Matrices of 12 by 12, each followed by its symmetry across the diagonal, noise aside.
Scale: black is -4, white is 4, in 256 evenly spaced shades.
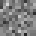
neither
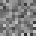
antisymmetric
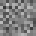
antisymmetric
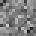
symmetric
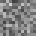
neither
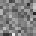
antisymmetric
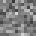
neither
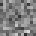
neither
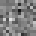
antisymmetric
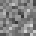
symmetric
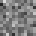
antisymmetric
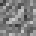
symmetric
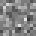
symmetric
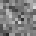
antisymmetric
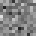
neither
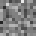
antisymmetric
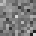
symmetric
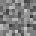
antisymmetric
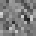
neither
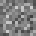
symmetric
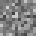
symmetric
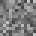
neither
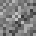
symmetric
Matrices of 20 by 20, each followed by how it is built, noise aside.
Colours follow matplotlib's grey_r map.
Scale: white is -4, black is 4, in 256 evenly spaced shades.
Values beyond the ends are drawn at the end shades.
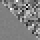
upper triangular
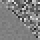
upper triangular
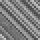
Toeplitz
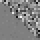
upper triangular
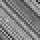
Toeplitz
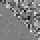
upper triangular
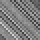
Toeplitz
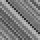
Toeplitz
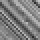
Toeplitz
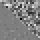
upper triangular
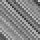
Toeplitz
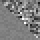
upper triangular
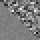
upper triangular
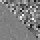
upper triangular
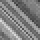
Toeplitz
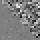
upper triangular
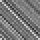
Toeplitz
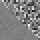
upper triangular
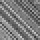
Toeplitz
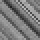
Toeplitz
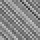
Toeplitz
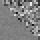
upper triangular
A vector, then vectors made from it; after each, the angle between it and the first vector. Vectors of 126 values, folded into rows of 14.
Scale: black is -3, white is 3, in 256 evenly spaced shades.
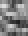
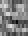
nearly parallel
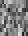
orthogonal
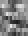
nearly parallel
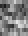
nearly opposite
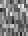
partly aligned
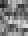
nearly opposite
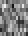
partly aligned
